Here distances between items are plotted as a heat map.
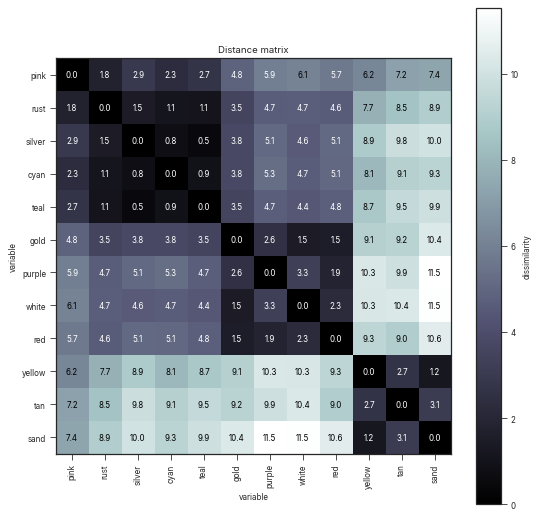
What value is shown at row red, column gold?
1.5
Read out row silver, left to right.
2.9 1.5 0.0 0.8 0.5 3.8 5.1 4.6 5.1 8.9 9.8 10.0
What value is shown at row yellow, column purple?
10.3
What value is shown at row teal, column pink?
2.7
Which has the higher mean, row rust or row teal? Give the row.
teal
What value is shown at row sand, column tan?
3.1
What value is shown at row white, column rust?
4.7
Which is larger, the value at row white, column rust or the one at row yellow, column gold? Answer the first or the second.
the second
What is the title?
Distance matrix
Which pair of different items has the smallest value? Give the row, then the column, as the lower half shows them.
teal, silver
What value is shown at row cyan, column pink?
2.3
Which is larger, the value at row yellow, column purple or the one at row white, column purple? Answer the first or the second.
the first
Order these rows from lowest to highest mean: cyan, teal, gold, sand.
cyan, teal, gold, sand
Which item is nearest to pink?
rust
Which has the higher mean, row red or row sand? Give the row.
sand
